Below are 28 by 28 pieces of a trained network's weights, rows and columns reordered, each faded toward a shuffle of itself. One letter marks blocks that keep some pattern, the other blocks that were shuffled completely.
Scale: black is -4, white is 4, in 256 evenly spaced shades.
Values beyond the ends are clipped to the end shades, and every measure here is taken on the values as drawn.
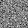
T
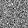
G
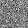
T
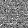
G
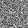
T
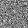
G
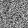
T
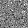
T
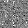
G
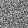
G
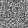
G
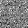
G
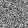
T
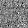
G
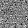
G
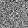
G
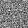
G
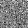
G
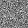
G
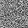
G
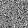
T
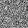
G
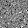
T
